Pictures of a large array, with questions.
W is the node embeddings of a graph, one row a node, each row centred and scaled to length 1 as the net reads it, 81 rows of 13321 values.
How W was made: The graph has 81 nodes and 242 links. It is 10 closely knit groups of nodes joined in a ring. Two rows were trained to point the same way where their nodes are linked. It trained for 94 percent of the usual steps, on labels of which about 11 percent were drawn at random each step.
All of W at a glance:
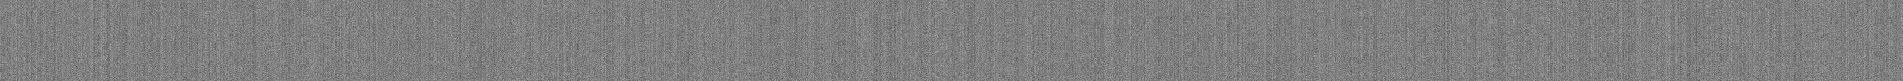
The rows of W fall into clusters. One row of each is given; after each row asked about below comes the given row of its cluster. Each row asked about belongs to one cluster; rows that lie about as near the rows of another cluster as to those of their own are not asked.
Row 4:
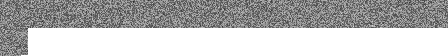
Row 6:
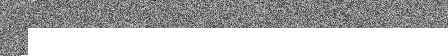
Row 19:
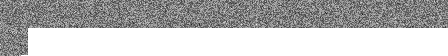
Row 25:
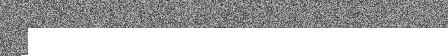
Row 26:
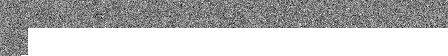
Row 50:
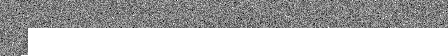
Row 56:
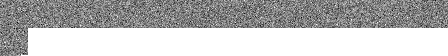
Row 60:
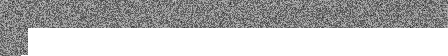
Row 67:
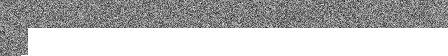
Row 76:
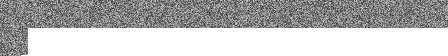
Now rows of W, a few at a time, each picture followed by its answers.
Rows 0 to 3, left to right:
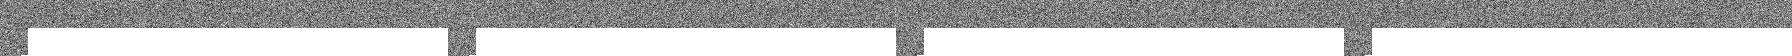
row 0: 4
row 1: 60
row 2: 50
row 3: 25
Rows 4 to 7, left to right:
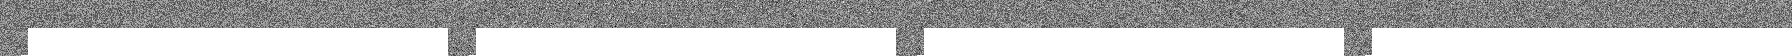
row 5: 6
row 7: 4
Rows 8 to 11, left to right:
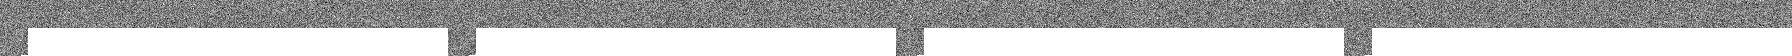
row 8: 50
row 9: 50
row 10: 76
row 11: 6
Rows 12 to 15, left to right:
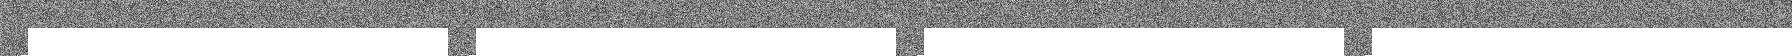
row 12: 26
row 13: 26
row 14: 25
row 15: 26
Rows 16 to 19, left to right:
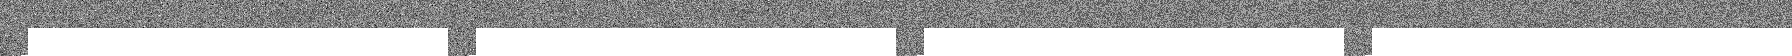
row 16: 67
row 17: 56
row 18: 56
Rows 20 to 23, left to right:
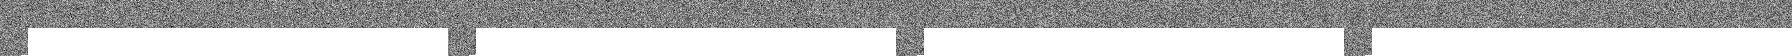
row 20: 19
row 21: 50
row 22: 19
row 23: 19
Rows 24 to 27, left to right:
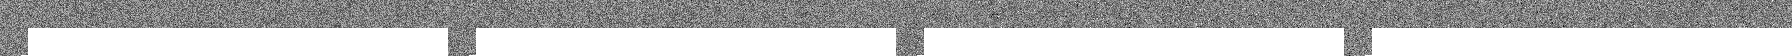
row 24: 60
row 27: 60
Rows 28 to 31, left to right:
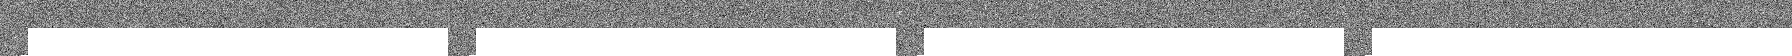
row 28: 6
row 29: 26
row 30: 76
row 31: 25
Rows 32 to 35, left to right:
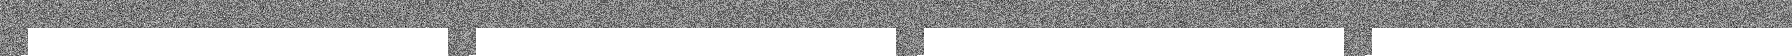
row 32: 26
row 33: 67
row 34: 76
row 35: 76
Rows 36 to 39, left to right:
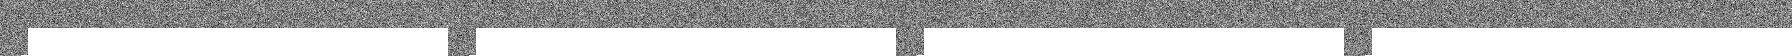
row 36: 6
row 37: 25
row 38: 56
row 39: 6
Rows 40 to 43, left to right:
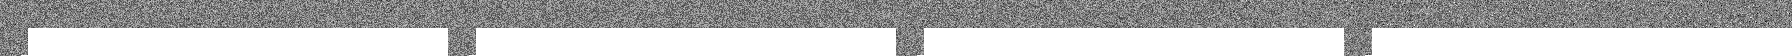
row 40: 25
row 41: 26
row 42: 6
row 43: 4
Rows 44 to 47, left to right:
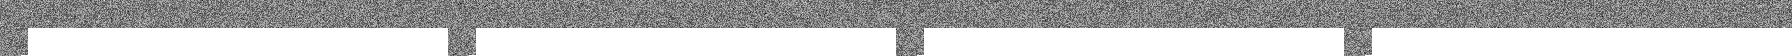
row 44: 4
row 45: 26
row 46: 67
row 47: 4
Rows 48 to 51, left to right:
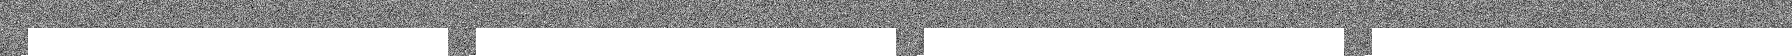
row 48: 67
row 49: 4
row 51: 26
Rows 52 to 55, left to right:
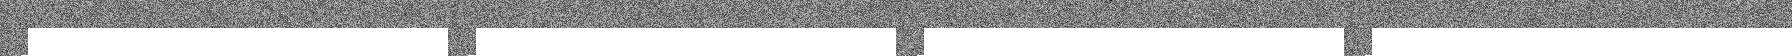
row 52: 76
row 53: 56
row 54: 67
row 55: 56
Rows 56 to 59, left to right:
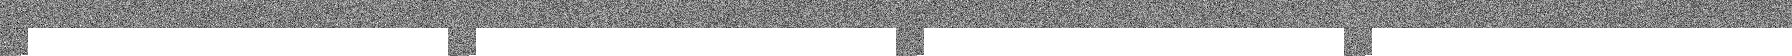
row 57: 60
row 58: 6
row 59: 60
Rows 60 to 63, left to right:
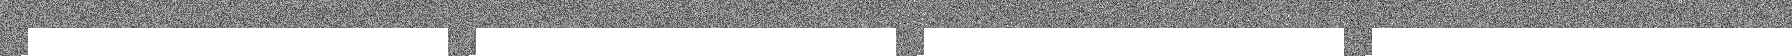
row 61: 50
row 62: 50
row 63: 25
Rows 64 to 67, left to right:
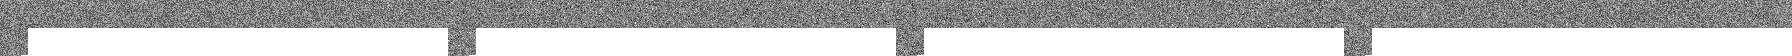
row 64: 76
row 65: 4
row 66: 4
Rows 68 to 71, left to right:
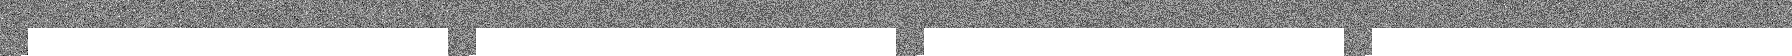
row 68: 19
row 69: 67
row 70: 19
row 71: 67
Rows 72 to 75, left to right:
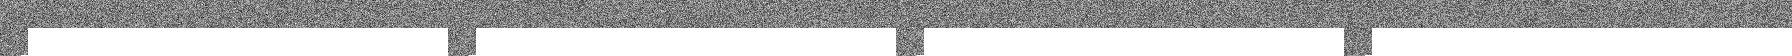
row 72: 6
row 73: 50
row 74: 4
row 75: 56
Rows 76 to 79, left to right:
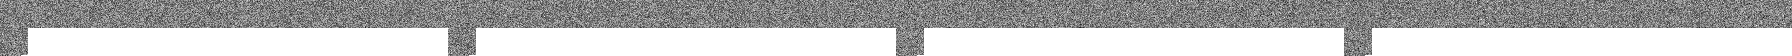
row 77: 26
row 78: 60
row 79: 25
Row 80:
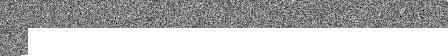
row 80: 67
